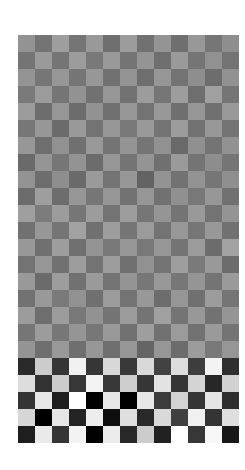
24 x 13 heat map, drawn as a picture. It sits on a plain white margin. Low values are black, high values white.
Average level on the scale: 50%. Slope: none. Grain: checkered. Seam: horizontal, 80% of the way down, the top part calmer.
